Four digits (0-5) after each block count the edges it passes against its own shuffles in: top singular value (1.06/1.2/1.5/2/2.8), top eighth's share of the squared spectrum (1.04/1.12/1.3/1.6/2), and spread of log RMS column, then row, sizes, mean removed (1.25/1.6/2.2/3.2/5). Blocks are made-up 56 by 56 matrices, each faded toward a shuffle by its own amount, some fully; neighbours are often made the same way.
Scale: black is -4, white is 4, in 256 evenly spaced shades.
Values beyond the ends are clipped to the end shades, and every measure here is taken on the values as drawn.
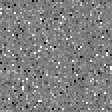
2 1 0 0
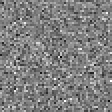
3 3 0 1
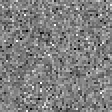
0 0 0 0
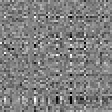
4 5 3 3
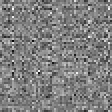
4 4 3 2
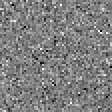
2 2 0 0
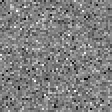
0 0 0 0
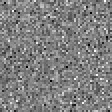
0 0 0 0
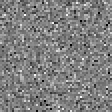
0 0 0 0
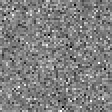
0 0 0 0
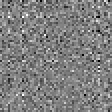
4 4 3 2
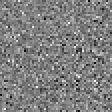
3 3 1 1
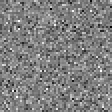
0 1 0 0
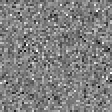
2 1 0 0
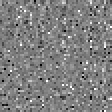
3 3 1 0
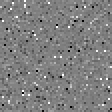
0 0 0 0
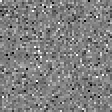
3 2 1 0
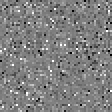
3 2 0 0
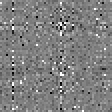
4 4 2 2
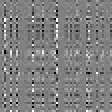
5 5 4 3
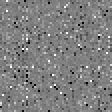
3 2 1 0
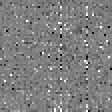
3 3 1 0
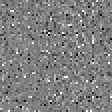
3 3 1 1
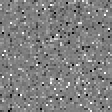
1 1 0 0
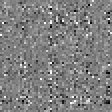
3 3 2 2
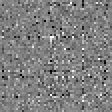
2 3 2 2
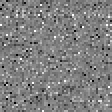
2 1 0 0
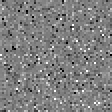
1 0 0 0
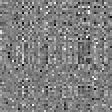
4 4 2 2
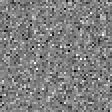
1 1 0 0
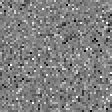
1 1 0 0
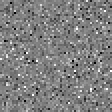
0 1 0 0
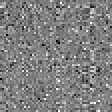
4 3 1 2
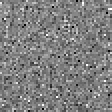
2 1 0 0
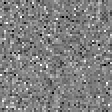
2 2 1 0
